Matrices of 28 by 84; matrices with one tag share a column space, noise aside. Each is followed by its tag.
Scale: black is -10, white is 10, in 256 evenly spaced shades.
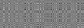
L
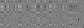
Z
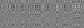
Z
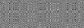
L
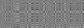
L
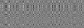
Z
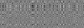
Z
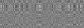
Z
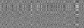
Z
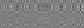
Z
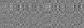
Z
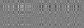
Z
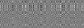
Z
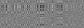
Z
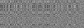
Z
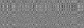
Z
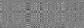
L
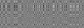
Z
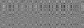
Z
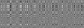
Z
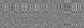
Z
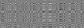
L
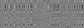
Z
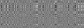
Z
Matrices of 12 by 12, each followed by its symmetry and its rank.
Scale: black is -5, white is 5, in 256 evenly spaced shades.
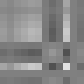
symmetric, rank one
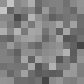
symmetric, full rank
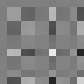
symmetric, rank one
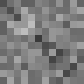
symmetric, full rank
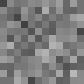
symmetric, full rank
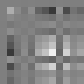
symmetric, rank one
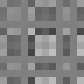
symmetric, rank one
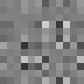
antisymmetric, rank two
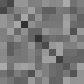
symmetric, full rank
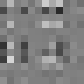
antisymmetric, rank two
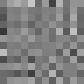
antisymmetric, rank two
